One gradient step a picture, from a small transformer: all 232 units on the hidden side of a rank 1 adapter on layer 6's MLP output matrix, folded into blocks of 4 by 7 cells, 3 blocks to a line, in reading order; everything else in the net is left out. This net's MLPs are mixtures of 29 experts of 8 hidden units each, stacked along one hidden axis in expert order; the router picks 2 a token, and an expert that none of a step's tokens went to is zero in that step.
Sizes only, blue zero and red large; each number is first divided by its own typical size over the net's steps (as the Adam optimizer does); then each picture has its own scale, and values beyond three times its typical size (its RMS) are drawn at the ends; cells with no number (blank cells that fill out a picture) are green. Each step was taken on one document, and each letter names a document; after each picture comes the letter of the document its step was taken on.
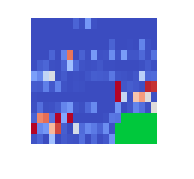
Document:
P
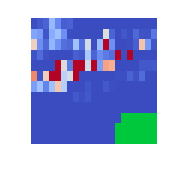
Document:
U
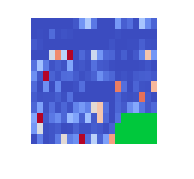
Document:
P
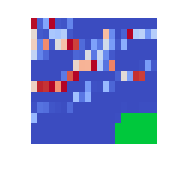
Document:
U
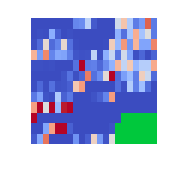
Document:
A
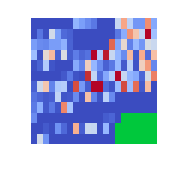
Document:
A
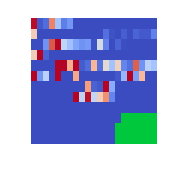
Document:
U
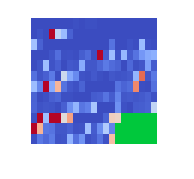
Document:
P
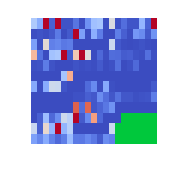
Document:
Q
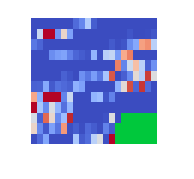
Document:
A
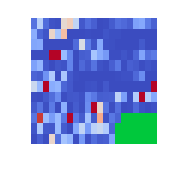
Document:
P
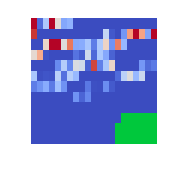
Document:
U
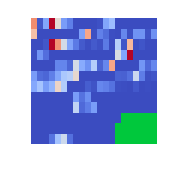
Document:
U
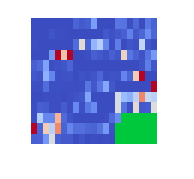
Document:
P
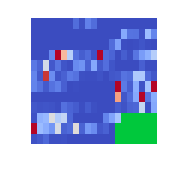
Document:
P
